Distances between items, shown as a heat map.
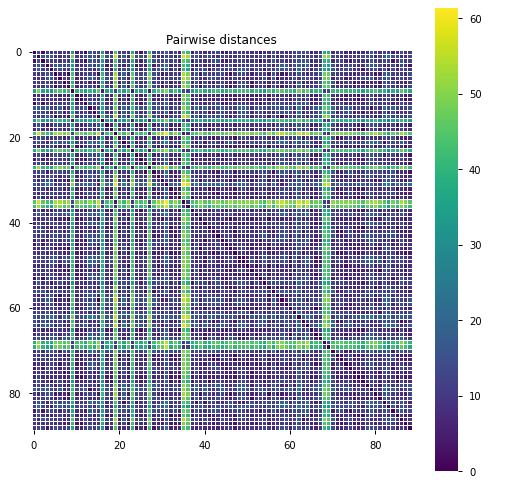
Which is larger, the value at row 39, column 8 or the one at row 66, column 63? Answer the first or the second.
the second
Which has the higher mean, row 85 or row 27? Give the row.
27
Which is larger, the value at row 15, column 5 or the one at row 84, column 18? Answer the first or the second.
the second
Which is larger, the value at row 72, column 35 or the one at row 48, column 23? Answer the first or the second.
the first
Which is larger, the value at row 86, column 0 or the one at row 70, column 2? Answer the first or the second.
the first
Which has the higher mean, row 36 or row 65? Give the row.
36
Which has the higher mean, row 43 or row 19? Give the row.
19
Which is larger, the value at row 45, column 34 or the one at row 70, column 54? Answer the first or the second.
the second
